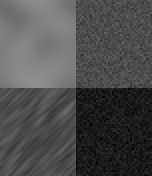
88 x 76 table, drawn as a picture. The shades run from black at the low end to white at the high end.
It is made of 2 by 2 panels. Panel 1,1: middling, smooth, faint in contrast. Panel 1,2: low, fine-grained, faint in contrast. Panel 2,1: low, slanting up to the right, faint in contrast. Panel 2,2: very low, fine-grained, faint in contrast.
